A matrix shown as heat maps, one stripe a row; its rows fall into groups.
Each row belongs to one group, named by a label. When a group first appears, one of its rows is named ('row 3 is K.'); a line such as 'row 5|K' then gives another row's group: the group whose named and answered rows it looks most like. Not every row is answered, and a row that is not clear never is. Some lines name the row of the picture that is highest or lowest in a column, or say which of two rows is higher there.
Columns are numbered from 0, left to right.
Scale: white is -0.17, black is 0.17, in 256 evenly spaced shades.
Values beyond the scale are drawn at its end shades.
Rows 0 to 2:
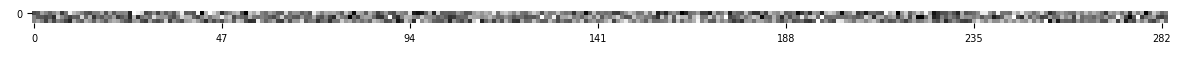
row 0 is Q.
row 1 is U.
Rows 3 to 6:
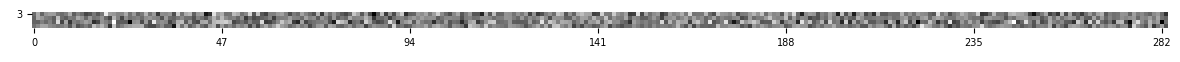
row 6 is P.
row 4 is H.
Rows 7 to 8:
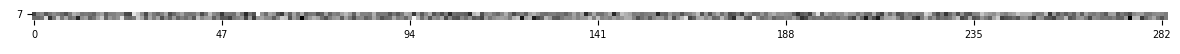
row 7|Q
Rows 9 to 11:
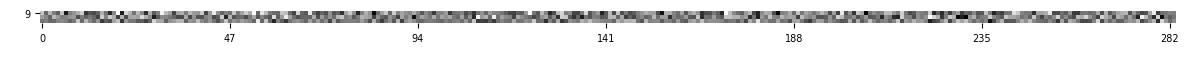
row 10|P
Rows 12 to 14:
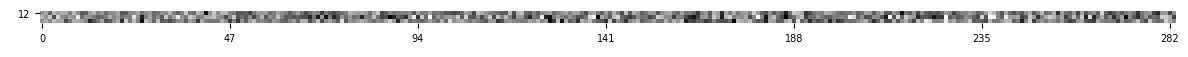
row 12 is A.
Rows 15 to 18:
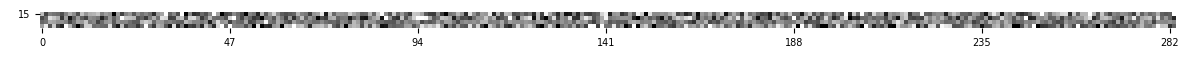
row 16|H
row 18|H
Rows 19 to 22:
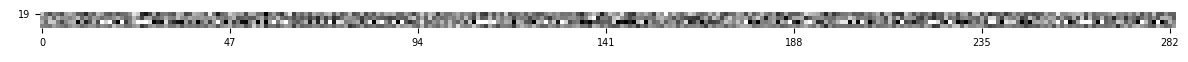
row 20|A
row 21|P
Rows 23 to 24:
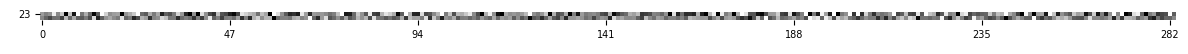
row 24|U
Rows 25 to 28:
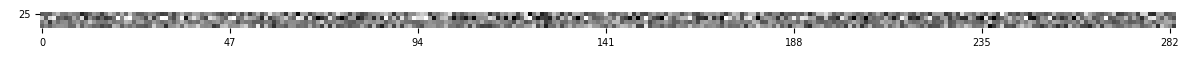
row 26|H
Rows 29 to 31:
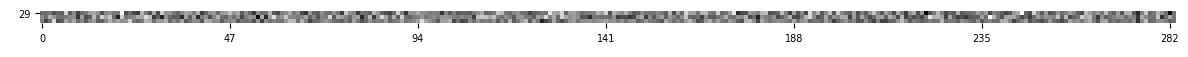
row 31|H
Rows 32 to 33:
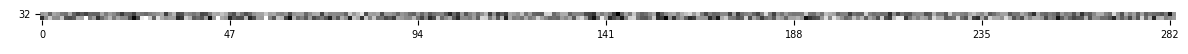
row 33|Q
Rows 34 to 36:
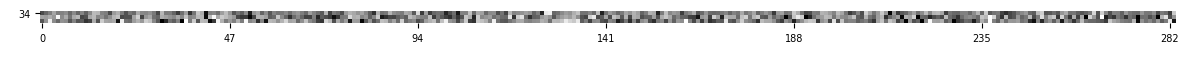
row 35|A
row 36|P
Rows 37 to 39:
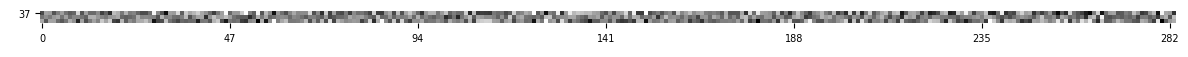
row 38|A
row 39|P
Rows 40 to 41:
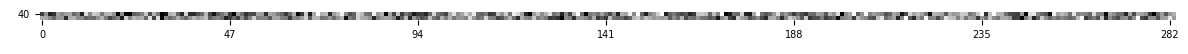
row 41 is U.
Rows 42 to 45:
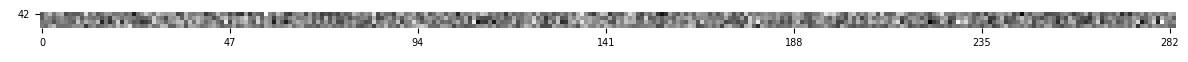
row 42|Q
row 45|H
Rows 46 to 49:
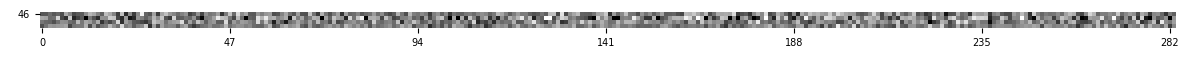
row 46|U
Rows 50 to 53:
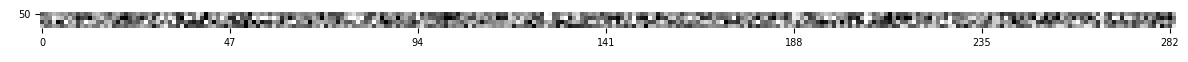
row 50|A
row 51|A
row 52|H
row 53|P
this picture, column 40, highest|52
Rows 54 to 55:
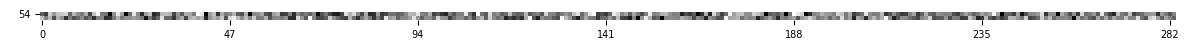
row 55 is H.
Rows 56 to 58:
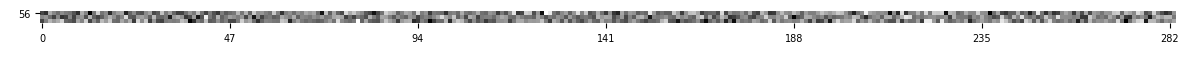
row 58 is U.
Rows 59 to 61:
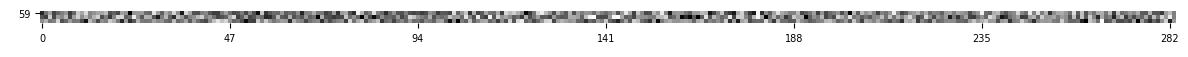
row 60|A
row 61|A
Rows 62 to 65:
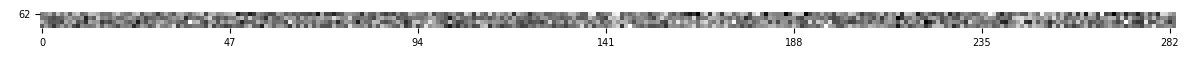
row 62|A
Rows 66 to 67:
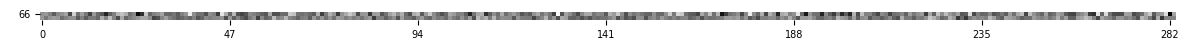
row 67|P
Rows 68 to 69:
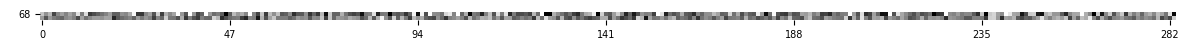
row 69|P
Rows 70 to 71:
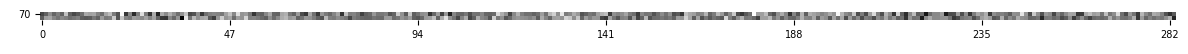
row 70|U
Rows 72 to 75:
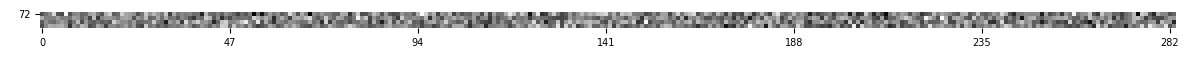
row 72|H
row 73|U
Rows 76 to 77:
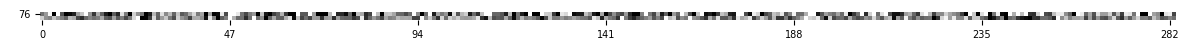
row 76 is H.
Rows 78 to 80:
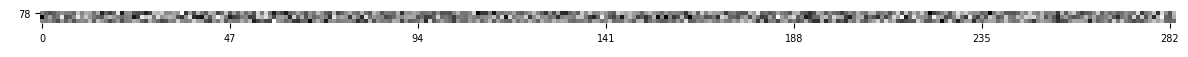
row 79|Q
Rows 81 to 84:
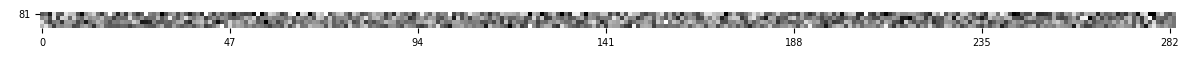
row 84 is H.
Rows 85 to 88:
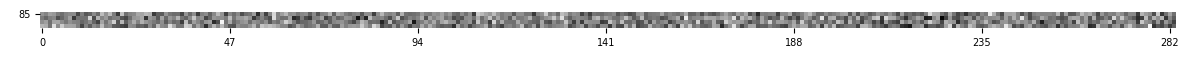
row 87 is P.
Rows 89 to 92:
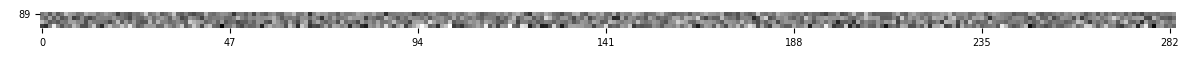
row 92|H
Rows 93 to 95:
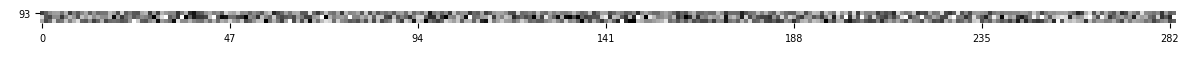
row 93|U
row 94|P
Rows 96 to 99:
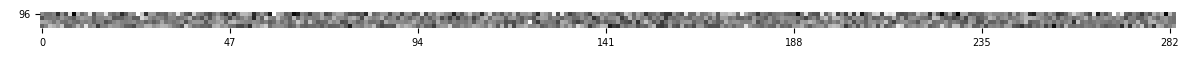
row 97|Q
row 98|H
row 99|Q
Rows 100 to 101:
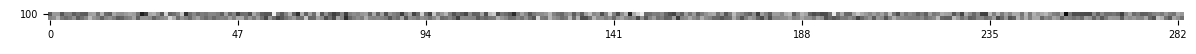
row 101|H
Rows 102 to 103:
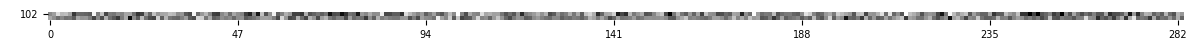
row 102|Q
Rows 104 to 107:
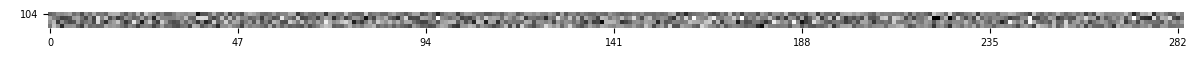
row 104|U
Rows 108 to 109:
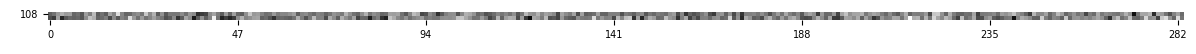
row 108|U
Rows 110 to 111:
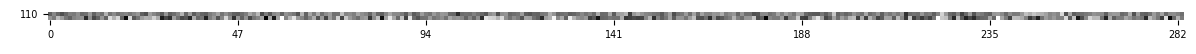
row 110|Q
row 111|P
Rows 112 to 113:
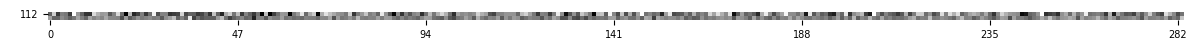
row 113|P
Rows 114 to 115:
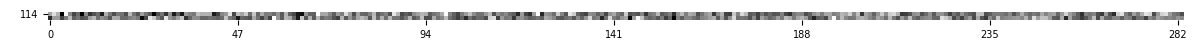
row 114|H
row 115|Q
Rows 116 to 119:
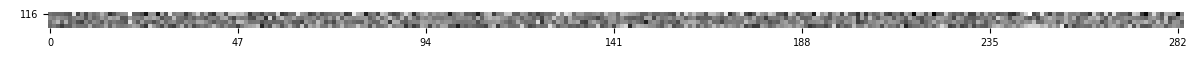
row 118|H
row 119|Q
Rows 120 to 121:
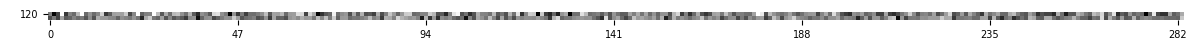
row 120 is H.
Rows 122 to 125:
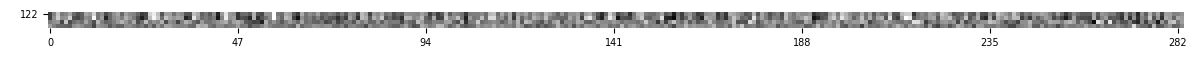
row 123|Q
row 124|A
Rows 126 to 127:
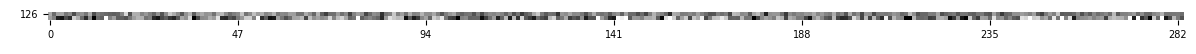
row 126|H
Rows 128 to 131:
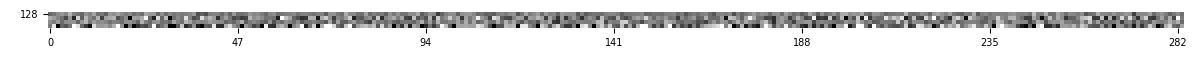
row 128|U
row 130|A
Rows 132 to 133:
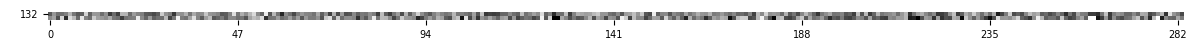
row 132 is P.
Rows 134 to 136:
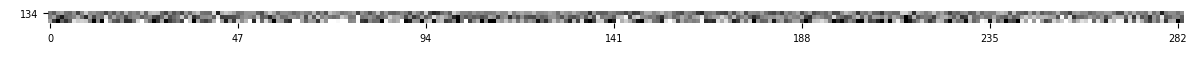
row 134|Q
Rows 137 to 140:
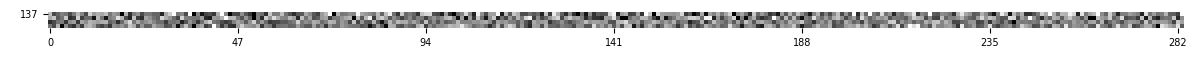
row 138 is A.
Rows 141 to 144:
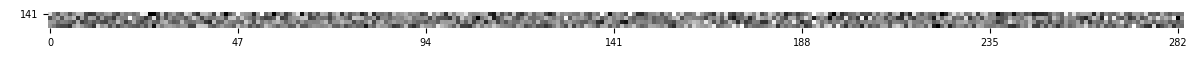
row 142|U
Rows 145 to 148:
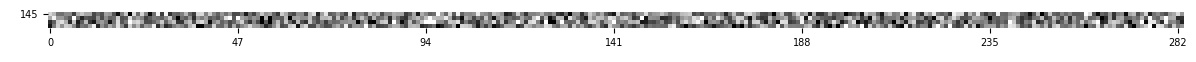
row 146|H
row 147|H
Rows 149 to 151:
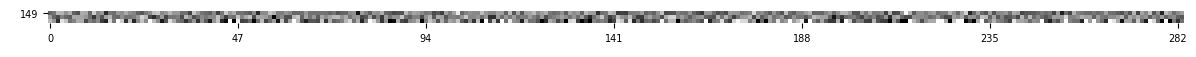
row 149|Q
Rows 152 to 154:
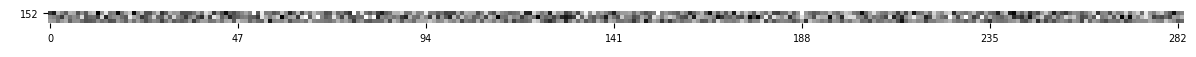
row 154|H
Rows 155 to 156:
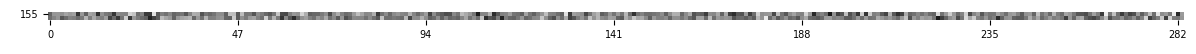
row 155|U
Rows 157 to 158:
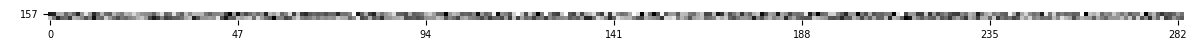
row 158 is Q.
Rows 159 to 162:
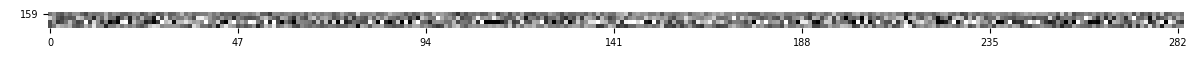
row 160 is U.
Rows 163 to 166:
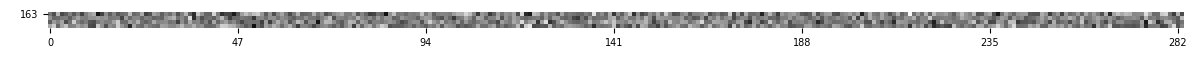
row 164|P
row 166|A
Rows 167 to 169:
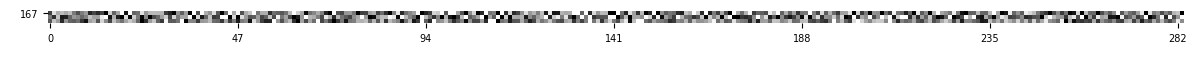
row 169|Q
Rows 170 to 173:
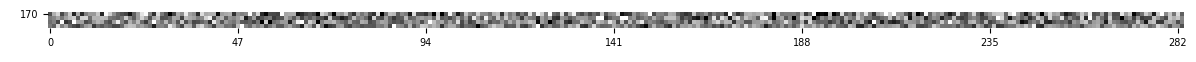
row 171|A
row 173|H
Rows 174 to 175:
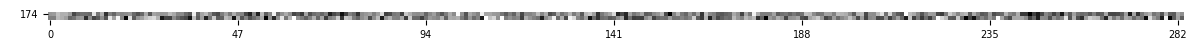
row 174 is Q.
